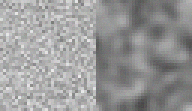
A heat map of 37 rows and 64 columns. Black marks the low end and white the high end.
It is made of 1 by 2 panels. Panel 1,1: high, fine-grained. Panel 1,2: middling, blotchy.
